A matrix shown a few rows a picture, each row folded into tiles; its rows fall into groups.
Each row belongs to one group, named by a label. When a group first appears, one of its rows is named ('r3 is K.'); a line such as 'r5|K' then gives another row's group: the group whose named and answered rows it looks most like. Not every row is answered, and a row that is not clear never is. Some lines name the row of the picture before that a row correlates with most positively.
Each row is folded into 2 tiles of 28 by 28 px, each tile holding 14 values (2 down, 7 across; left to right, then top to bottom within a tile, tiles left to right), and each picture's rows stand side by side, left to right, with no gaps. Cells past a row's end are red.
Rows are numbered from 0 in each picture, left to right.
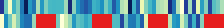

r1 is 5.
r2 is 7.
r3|7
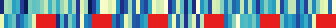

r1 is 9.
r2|9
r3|7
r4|9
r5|7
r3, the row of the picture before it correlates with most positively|2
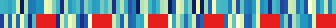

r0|9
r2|7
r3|7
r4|5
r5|7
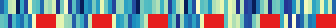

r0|7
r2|7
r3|7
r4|5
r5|9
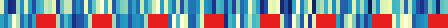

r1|7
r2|7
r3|5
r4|9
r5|9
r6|9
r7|5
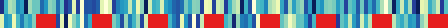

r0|7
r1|9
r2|9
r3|9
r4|7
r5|5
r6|9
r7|7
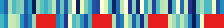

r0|5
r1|9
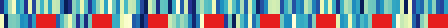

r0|7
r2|5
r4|9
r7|5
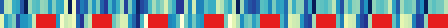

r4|5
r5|5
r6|5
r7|5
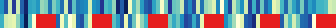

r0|5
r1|5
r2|9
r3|7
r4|5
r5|5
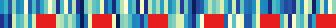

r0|9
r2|7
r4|5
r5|9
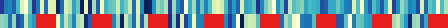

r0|9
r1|7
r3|9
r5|5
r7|7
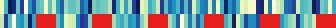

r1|5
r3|9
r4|9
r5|9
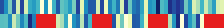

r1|9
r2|5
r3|9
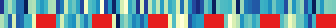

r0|7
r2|7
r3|5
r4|5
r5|5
